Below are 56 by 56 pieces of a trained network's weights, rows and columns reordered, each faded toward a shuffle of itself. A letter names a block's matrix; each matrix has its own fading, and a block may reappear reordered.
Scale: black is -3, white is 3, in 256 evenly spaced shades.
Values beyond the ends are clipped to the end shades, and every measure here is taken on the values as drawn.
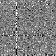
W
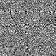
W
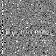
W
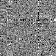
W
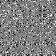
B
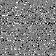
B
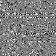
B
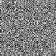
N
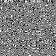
B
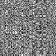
N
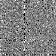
W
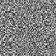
N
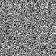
W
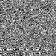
W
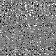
B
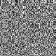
N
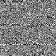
W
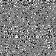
B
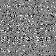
B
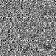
W
